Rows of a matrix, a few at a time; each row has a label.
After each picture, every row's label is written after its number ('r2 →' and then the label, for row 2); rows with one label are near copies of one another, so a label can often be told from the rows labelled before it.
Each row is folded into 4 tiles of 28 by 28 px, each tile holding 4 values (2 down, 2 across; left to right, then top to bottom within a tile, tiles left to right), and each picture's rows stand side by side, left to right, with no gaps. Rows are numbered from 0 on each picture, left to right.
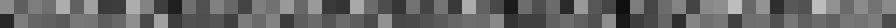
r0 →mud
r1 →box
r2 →mud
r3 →box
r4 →box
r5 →box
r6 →mud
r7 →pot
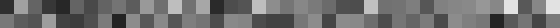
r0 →box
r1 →mud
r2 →pot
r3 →pot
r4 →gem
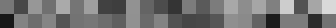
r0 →mud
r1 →box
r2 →gem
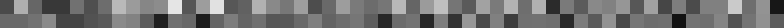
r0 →box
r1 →gem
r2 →pot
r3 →gem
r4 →mud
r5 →mud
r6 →mud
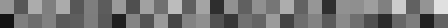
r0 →mud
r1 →mud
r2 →mud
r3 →gem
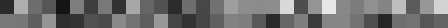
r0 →box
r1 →box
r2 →gem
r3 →gem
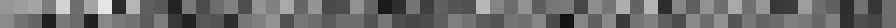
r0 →gem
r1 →box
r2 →mud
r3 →box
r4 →pot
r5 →mud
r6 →mud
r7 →box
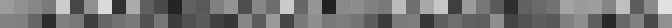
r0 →gem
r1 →box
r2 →mud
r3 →gem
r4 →box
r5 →gem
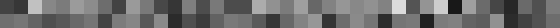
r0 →pot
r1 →box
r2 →pot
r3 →gem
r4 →box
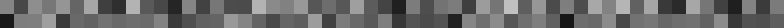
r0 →mud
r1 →box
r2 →pot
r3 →box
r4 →mud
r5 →mud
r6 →box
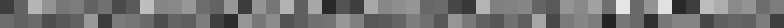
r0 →pot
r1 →pot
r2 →mud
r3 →pot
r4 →pot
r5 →gem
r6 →pot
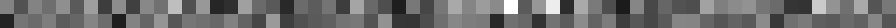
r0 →mud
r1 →mud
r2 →box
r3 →box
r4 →gem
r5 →box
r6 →pot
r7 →pot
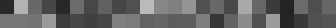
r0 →box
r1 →pot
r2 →box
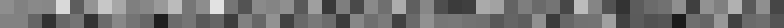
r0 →gem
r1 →gem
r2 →mud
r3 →mud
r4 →pot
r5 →box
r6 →mud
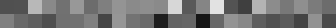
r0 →pot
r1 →gem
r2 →pot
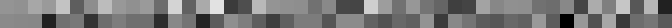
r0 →gem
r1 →gem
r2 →pot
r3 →pot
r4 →pot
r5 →mud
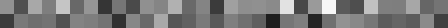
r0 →mud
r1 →mud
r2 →gem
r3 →pot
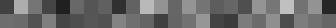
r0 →box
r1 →pot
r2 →mud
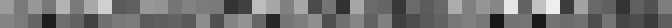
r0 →gem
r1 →pot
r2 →pot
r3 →box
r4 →gem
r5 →box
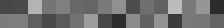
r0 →pot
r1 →mud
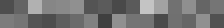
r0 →pot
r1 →pot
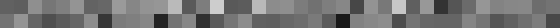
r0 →pot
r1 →gem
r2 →pot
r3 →mud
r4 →pot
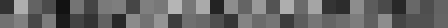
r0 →box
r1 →mud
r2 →mud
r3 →box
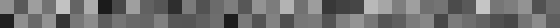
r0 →mud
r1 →box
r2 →mud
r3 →pot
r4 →pot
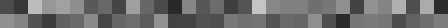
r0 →pot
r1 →box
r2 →pot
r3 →mud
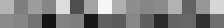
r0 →gem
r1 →gem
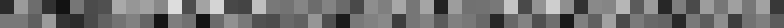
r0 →box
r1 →gem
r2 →pot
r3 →mud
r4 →gem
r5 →mud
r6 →mud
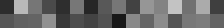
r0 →box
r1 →mud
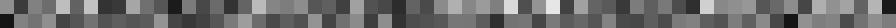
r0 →mud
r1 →box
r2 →pot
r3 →box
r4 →gem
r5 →box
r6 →pot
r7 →mud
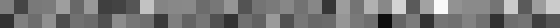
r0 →mud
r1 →pot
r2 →mud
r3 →gem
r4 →gem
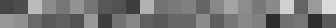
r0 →pot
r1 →pot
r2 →gem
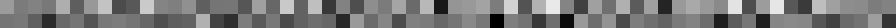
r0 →gem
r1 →pot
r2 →mud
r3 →mud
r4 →gem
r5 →mud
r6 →gem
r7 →pot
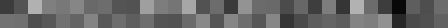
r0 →pot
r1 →pot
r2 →box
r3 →box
